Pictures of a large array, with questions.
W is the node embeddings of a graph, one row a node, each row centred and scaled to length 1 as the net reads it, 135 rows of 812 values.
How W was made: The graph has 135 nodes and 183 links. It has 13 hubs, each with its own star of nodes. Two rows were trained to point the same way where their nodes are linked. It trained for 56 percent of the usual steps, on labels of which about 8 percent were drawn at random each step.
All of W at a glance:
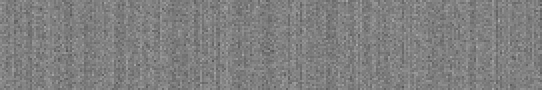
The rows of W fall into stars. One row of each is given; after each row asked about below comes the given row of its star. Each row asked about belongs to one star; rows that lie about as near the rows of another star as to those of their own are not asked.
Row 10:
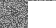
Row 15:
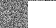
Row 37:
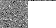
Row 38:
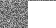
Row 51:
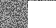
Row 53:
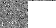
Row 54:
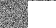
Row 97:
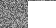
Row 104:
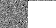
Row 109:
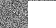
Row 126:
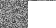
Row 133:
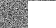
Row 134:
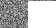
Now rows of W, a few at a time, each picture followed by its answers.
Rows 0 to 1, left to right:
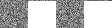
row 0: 51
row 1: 37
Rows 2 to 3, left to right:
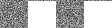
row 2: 15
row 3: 133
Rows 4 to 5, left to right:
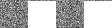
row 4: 38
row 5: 38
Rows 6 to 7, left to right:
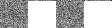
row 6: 133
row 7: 97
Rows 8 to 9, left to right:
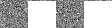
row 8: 53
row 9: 126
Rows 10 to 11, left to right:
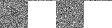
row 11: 134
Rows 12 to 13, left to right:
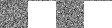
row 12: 126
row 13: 15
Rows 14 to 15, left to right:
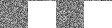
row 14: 53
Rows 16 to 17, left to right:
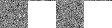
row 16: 97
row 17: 133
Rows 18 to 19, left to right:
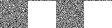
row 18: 134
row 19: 54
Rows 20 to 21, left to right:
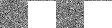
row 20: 15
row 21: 10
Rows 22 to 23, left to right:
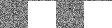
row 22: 109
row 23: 97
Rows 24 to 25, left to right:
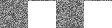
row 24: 37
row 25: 51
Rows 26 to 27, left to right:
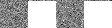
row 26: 104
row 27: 37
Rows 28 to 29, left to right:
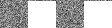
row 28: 54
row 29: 134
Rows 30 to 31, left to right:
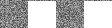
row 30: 109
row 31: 133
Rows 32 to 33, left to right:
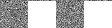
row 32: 10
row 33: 104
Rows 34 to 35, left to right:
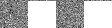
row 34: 133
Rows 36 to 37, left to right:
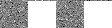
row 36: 38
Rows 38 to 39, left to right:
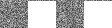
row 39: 51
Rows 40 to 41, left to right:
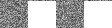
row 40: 54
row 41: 104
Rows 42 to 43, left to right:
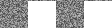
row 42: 53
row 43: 126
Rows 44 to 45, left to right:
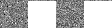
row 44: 15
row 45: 104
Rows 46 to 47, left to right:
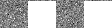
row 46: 97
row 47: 54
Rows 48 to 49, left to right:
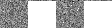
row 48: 37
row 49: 109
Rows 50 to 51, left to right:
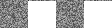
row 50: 53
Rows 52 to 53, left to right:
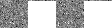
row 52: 109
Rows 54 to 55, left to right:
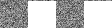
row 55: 109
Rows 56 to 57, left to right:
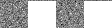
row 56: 134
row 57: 37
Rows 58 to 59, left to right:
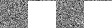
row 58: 104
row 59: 10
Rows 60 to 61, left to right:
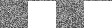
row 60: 126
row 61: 38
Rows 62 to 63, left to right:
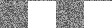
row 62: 10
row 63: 15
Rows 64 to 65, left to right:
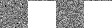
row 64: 54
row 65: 51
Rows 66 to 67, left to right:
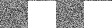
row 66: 109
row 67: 97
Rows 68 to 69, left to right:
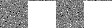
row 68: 38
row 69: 97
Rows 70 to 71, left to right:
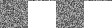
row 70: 10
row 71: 134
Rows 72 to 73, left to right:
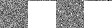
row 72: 37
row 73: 37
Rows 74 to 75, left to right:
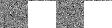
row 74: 133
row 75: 10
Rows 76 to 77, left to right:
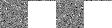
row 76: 97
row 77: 38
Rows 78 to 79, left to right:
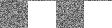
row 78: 53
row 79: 53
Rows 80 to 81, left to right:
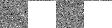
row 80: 10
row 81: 53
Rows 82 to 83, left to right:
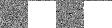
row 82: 97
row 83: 37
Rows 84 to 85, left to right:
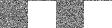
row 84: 133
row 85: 51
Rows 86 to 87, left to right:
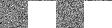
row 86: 54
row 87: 134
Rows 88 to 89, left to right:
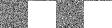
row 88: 134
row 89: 51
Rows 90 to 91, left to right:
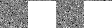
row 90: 133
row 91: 54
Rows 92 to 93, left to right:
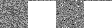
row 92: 10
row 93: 54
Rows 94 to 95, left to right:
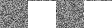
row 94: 37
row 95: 97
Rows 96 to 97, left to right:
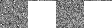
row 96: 134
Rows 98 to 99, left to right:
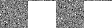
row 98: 126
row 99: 134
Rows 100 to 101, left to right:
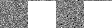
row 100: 109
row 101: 54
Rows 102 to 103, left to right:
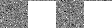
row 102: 104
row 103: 109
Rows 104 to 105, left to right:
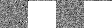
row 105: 133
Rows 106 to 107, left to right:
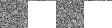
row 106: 51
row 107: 126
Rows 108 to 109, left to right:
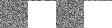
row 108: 97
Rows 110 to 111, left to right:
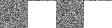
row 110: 109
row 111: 51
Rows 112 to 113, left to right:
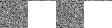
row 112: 133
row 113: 133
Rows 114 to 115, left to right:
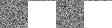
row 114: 53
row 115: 53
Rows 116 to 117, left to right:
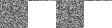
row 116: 10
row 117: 10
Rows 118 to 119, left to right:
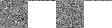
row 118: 53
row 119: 38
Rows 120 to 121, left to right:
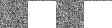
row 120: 37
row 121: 15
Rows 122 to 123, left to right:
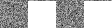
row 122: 51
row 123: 53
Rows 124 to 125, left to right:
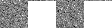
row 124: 53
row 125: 126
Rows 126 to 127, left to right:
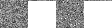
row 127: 10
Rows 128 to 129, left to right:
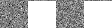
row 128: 15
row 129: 10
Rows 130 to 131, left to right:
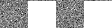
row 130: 54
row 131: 126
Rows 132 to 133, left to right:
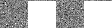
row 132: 15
